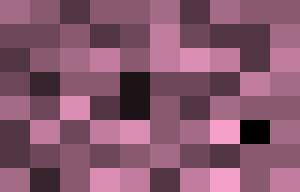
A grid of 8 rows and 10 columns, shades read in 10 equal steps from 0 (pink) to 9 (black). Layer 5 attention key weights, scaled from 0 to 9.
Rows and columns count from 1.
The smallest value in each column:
3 2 1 1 1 2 1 0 2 2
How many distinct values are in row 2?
5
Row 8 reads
3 7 4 1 2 6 2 0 4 2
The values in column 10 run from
2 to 4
